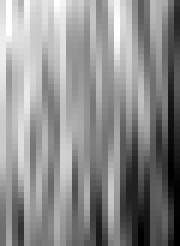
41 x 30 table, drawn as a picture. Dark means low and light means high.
Ninth with the highest average: top left. Slope: up to the top left. Ninth with the lowest average: bottom right. Grain: streaks running down. Mirror symmetry: none.
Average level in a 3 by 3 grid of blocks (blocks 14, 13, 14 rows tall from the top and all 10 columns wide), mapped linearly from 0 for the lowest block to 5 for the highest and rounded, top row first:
5 4 3 / 4 3 2 / 3 2 0
